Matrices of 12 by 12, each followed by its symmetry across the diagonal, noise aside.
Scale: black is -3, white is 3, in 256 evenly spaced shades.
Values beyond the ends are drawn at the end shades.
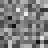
antisymmetric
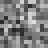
antisymmetric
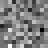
neither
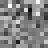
neither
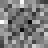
symmetric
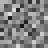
symmetric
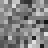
neither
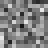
antisymmetric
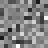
symmetric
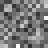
symmetric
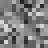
antisymmetric
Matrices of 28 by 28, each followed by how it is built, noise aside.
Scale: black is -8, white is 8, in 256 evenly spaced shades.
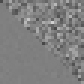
upper triangular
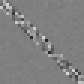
banded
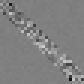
banded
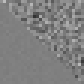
upper triangular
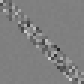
banded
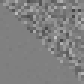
upper triangular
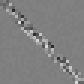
banded
